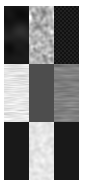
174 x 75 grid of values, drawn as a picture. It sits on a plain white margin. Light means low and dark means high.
It is made of 3 by 3 panels. Panel 1,1: very high, smooth, faint in contrast. Panel 1,2: low, blotchy. Panel 1,3: very high, checkered, faint in contrast. Panel 2,1: very low, streaked across, faint in contrast. Panel 2,2: high, flat. Panel 2,3: middling, streaked across, faint in contrast. Panel 3,1: very high, flat. Panel 3,2: very low, blotchy, faint in contrast. Panel 3,3: very high, flat.
